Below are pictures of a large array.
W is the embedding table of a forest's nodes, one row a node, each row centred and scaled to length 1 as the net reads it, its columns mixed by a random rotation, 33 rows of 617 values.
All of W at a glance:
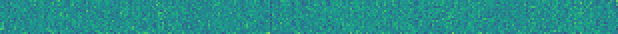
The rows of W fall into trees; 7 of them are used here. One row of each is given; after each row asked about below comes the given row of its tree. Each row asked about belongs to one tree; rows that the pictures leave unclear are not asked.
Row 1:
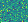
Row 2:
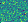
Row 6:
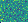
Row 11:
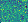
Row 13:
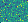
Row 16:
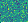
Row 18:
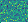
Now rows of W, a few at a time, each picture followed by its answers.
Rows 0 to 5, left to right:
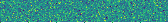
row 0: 2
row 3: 11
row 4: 1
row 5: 2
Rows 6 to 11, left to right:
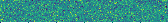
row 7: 18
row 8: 11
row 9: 16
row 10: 2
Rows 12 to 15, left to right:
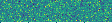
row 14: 6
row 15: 16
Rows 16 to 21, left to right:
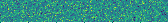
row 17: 13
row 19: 1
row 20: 11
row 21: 2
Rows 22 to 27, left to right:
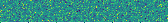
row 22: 1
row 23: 6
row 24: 2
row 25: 6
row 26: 6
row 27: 13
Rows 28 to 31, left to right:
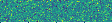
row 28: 13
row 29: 6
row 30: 18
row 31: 16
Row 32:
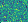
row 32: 11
